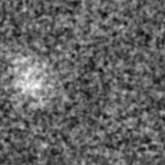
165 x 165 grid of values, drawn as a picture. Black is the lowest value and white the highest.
On average the colour sits 40% of the way up the scale. One bump rises in the middle left. There are no lone odd cells. The halves do not mirror each other. The texture is blotchy.
